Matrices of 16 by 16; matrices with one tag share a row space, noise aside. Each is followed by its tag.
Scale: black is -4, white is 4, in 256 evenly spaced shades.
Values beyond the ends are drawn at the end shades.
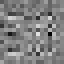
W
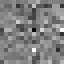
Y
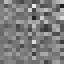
Y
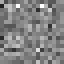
W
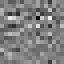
W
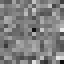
Y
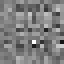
Y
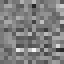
Y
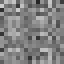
W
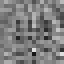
Y
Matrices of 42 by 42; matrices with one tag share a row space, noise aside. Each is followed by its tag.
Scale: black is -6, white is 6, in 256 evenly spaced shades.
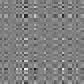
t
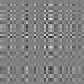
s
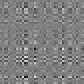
t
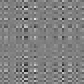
t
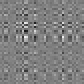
t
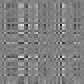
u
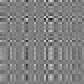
s
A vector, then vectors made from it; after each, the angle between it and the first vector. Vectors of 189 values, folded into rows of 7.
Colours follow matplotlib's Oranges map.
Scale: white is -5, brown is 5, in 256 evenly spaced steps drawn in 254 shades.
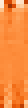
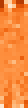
nearly opposite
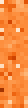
partly aligned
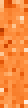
partly aligned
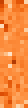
partly opposed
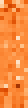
partly aligned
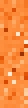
orthogonal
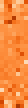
partly aligned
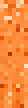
partly aligned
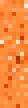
orthogonal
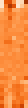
nearly parallel
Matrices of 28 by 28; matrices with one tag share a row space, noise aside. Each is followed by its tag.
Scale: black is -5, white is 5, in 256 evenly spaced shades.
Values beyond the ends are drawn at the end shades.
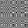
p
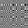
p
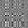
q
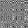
p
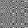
p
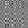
q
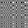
p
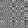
p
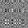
q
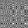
p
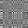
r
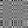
r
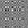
q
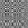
q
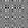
q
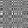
r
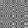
p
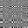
r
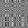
q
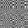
p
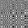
p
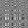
q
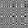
p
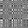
r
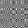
p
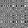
p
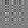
q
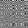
p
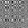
q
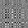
q
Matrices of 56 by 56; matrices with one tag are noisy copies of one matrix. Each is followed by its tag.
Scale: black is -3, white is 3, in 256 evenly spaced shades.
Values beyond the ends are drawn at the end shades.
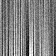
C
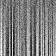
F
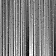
C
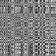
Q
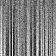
F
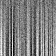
F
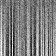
F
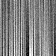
C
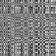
Q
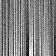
C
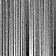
C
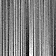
C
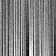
C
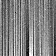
C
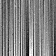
C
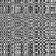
Q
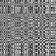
Q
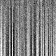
F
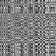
Q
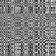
Q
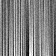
C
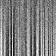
F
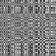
Q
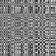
Q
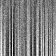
F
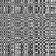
Q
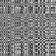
Q
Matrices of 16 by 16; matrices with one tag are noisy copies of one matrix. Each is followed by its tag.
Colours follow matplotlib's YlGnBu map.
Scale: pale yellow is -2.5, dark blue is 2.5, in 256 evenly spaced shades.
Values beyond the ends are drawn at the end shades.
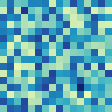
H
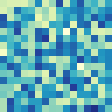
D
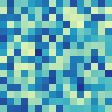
H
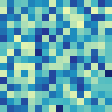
H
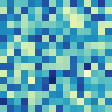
H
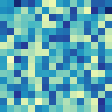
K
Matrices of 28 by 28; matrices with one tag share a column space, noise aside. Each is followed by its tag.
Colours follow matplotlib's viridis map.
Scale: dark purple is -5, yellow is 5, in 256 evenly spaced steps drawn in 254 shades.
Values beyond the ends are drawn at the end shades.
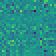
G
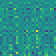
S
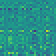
S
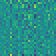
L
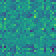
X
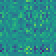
X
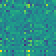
G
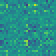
G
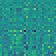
S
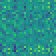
X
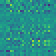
G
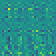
S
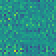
X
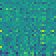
S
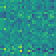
X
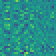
X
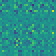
G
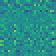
G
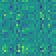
X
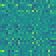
G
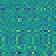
S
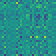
L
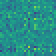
X
